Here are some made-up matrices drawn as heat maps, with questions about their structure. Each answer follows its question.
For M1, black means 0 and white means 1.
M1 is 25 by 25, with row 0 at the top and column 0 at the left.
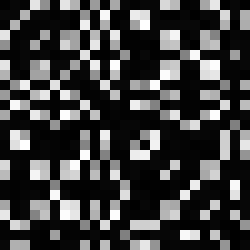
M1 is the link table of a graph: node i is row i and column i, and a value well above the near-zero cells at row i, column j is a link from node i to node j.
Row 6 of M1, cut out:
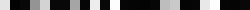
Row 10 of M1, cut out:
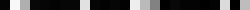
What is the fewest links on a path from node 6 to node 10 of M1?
5
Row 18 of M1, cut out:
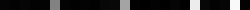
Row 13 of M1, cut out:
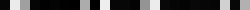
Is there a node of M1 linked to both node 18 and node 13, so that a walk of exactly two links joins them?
no
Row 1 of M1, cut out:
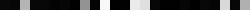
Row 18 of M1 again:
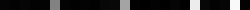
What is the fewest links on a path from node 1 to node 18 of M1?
3
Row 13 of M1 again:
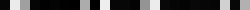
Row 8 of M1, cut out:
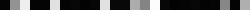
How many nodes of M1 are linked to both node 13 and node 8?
7
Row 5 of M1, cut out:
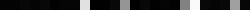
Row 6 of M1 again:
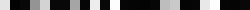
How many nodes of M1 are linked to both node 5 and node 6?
0
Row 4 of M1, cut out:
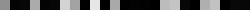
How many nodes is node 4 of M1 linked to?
10
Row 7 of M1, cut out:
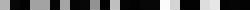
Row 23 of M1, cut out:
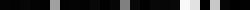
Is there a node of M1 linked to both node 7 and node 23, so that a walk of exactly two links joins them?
yes
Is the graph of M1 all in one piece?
yes
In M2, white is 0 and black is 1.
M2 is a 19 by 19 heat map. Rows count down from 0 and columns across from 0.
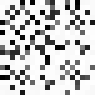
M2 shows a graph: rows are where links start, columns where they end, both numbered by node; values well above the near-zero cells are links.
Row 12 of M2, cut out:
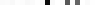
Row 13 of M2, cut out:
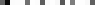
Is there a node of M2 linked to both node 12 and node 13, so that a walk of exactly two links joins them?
no
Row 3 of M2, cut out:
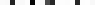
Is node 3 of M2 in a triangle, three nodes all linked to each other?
yes
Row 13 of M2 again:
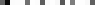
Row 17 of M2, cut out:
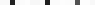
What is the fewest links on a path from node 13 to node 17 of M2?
3
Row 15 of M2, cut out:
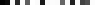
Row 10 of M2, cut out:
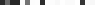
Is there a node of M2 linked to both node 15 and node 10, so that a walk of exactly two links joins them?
yes
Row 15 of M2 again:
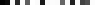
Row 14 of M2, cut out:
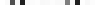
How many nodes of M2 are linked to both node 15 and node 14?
0
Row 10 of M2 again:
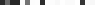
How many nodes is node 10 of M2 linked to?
7
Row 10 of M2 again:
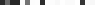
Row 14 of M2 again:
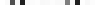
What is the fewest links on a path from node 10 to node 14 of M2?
2
